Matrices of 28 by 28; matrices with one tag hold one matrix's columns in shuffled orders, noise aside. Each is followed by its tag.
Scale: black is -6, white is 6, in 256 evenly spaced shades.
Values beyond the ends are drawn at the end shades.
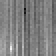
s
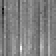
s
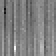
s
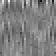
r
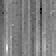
s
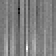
s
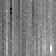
s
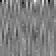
r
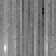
s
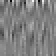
r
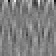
r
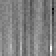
s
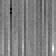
s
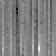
s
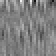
r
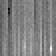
s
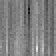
s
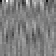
r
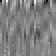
r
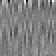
r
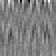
r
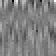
r
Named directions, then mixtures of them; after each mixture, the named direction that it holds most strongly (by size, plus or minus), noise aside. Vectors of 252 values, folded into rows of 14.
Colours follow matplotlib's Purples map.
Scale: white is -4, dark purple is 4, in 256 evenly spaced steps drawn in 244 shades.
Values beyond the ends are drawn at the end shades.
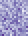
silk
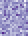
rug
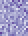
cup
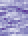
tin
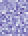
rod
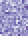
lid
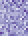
cup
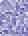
rod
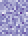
rod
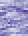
tin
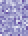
lid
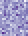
rug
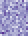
rug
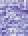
tin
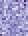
rug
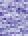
tin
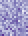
silk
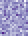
rug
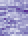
tin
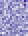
rug
